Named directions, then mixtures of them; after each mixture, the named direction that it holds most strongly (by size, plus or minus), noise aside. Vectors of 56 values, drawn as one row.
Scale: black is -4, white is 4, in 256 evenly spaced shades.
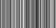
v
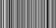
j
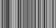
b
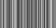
j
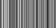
b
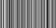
j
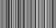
b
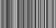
b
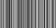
j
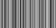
v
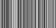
b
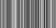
v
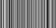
j
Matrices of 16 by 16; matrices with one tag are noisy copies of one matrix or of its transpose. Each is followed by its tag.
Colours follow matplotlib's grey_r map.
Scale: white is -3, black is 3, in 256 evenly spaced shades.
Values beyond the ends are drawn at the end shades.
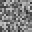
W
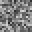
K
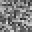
K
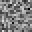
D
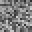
K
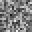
K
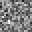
D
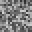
K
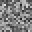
W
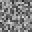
D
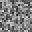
D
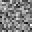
D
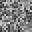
W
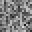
K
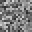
W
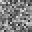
K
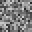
W
